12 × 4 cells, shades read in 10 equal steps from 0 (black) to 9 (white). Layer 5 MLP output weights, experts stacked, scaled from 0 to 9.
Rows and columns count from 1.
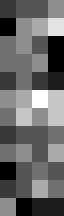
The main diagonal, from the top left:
2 5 3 0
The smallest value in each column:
0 0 1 0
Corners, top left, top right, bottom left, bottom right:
2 5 5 1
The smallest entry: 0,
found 5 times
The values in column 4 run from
0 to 8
